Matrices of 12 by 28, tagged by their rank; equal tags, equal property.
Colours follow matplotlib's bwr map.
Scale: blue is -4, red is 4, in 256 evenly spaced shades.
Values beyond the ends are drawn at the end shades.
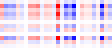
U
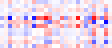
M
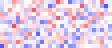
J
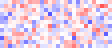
J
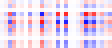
U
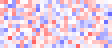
J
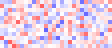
J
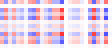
U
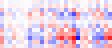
M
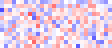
J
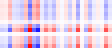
U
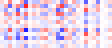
M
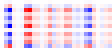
U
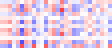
M
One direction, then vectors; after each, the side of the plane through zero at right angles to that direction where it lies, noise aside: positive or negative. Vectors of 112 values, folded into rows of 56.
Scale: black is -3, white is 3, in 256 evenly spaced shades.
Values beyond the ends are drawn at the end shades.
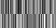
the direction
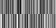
positive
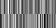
negative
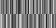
positive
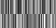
positive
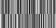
positive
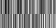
positive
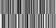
positive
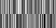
negative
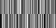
negative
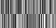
positive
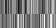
positive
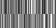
positive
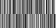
negative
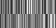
positive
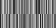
negative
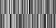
negative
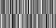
positive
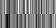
negative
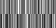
negative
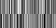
negative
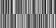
positive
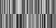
negative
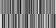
positive
